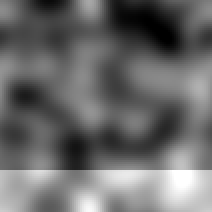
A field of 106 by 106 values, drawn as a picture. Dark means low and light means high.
Lone odd cells: none. Ninth with the lowest average: top right. Seam: horizontal, 80% of the way down, the bottom part higher. Ninth with the highest average: bottom right. Average level on the scale: 40%.
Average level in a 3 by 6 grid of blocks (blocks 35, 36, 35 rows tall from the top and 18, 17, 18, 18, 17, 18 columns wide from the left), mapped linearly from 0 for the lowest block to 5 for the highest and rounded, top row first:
212002
122223
333345
